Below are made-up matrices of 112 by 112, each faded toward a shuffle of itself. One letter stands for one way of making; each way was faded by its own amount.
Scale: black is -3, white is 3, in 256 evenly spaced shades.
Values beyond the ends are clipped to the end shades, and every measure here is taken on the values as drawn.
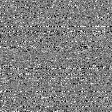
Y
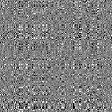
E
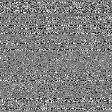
Y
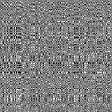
E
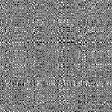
E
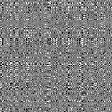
E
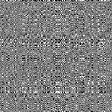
E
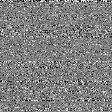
Y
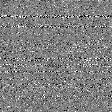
Y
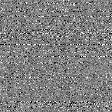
Y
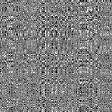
E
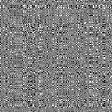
E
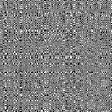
E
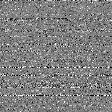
Y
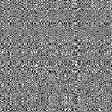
E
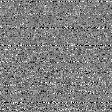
Y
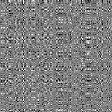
E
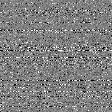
Y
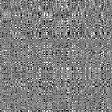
E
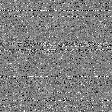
Y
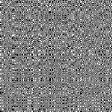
E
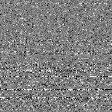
Y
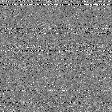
Y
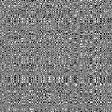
E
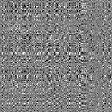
E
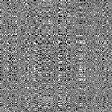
E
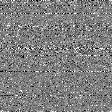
Y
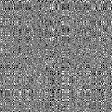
E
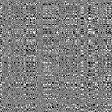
E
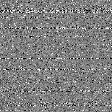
Y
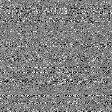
Y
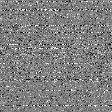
Y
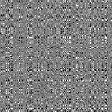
E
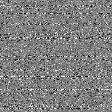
Y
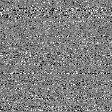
Y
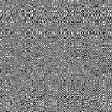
E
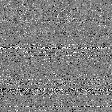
Y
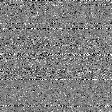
Y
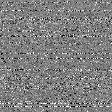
Y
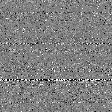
Y
